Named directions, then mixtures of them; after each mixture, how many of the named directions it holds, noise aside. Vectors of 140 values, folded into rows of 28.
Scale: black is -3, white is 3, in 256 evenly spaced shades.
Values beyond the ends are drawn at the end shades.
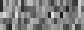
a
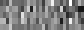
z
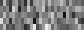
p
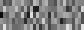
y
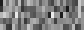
one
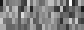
three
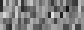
one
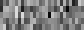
three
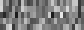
one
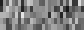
two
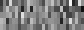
two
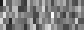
two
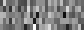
two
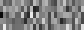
one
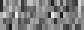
one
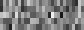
one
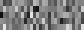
one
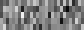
three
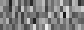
three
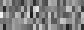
one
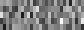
three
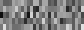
one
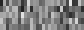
three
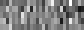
one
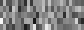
one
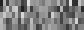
three
